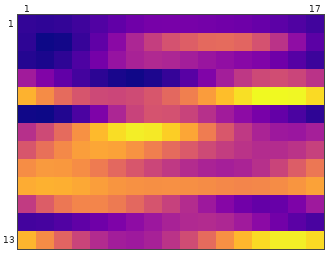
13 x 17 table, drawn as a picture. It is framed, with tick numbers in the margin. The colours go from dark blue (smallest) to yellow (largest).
Grain: streaks across. Ninth with the lowest average: top left. Calmest part: top left.
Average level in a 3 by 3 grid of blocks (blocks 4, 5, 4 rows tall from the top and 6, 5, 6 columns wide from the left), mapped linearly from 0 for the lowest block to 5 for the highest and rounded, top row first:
0 2 2 | 5 5 4 | 4 4 4
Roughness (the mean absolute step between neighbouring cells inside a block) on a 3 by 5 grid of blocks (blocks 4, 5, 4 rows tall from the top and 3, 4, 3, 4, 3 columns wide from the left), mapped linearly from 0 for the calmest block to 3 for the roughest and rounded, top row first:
00111 / 21112 / 31023
